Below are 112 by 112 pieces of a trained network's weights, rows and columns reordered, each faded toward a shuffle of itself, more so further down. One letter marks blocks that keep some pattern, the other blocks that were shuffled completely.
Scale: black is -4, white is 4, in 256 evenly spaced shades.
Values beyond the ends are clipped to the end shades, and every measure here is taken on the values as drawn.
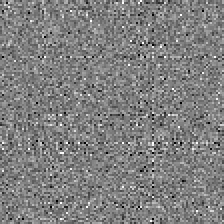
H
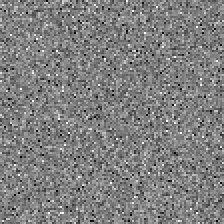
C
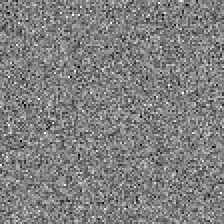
C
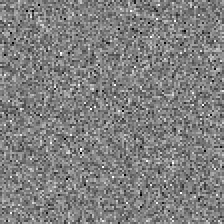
C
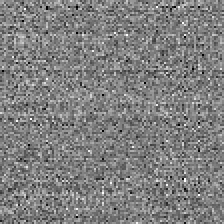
H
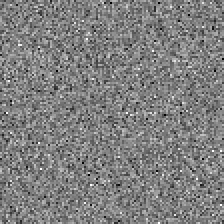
C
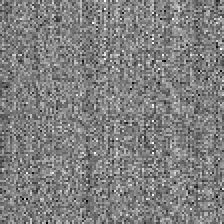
H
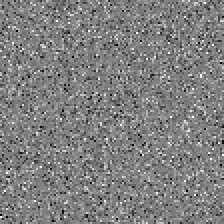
C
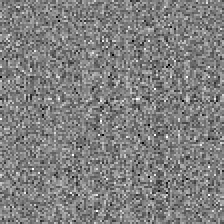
H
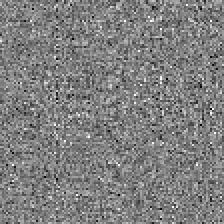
H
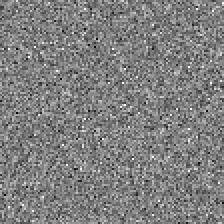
C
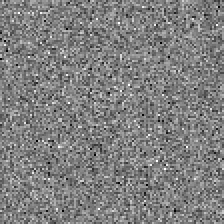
C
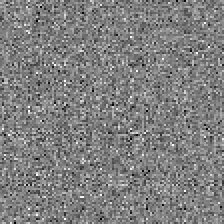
H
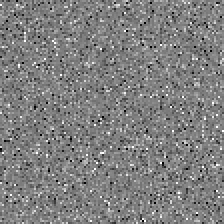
C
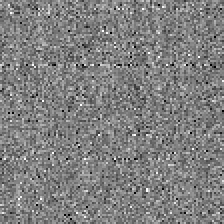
H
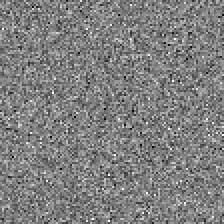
C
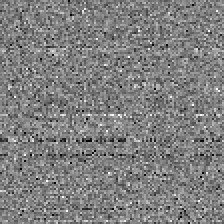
H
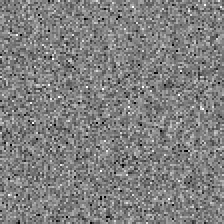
C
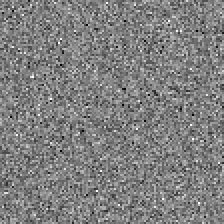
C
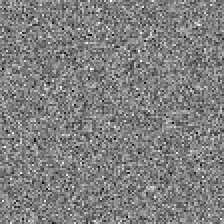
C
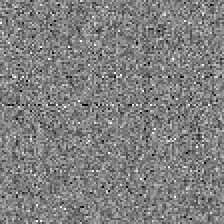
H
